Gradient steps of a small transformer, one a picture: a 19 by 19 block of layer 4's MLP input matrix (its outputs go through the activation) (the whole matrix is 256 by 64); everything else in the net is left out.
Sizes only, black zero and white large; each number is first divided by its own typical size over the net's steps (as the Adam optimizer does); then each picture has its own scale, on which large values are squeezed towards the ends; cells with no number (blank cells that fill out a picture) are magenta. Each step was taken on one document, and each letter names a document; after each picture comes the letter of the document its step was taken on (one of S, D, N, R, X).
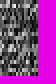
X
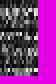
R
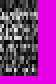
X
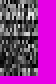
X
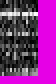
X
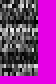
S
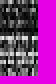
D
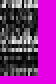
S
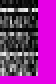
D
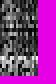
D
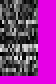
X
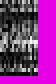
S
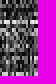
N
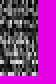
D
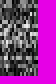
S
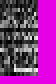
R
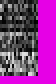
D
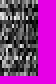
X
